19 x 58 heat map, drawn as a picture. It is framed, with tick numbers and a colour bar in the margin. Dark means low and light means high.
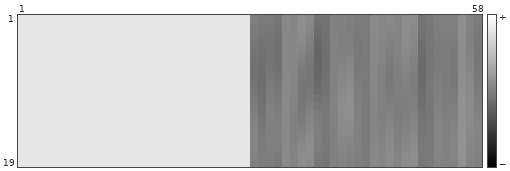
It is made of 1 by 2 panels. Panel 1,1: very high, flat. Panel 1,2: middling, streaked downward, faint in contrast.
